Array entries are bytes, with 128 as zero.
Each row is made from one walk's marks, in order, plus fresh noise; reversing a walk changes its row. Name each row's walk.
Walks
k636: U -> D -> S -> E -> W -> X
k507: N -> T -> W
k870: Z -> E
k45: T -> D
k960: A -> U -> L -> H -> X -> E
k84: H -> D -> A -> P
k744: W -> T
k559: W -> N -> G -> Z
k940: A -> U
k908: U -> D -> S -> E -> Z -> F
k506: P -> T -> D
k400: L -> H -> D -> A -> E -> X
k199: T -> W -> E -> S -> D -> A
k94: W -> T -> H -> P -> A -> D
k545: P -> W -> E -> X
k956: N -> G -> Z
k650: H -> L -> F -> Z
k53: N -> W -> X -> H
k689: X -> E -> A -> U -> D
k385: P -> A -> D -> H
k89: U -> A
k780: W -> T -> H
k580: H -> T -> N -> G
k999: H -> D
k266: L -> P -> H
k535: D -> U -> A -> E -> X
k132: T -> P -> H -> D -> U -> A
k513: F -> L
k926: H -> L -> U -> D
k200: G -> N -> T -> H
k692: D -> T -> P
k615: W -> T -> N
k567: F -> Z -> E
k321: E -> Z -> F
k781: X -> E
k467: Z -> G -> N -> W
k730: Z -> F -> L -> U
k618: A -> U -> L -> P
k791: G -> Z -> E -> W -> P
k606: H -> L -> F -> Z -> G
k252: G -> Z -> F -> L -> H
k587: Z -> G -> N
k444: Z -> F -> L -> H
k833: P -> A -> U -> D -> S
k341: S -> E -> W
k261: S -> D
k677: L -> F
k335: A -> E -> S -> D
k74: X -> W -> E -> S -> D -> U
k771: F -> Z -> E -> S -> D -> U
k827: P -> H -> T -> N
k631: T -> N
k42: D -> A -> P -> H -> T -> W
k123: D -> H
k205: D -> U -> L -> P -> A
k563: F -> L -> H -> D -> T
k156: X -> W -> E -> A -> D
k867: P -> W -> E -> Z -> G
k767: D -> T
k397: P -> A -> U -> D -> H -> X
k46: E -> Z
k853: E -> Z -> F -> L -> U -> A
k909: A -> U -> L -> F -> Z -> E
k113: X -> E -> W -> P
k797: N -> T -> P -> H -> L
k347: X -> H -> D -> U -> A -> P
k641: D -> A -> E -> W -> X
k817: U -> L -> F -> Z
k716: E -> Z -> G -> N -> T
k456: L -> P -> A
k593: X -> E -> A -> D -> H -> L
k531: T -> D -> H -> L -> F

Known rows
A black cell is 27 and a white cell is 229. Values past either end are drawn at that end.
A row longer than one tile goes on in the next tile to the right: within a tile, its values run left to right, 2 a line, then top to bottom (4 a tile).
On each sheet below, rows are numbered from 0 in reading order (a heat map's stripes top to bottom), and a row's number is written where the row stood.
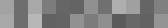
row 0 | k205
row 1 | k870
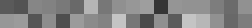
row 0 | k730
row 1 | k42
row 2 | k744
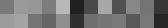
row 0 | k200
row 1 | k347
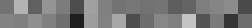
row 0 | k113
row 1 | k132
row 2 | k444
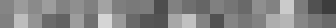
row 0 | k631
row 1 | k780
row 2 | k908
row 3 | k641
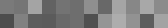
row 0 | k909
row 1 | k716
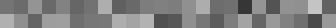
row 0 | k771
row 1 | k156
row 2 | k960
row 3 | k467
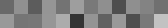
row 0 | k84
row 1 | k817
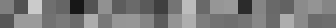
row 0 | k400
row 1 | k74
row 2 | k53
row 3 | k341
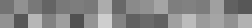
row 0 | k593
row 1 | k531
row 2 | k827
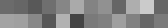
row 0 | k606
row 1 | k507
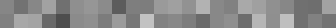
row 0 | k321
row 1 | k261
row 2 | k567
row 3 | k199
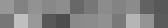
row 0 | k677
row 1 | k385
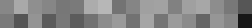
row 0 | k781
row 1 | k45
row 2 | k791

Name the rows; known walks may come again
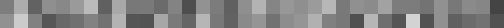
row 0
k531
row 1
k456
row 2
k853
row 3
k513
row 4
k46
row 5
k618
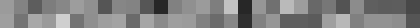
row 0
k999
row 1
k636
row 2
k200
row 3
k870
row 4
k74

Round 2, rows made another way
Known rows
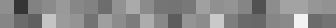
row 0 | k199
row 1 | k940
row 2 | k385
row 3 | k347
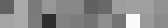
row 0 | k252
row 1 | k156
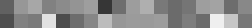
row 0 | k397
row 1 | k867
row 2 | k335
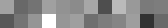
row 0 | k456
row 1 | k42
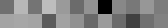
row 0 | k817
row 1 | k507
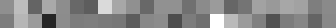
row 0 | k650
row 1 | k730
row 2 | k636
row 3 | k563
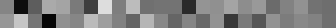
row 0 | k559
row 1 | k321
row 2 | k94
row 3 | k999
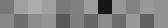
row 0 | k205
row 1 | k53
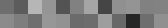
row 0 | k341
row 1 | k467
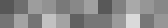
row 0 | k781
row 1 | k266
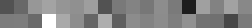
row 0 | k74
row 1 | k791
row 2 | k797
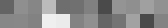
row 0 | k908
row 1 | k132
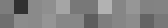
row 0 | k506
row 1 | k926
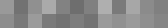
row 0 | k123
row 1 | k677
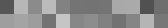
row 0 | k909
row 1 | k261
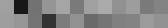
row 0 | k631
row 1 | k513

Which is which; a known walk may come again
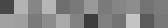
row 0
k46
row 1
k84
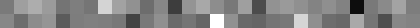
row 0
k205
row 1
k444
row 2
k689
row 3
k833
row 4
k744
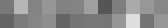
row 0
k926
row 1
k266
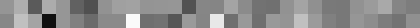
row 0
k606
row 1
k347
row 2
k545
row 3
k89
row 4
k618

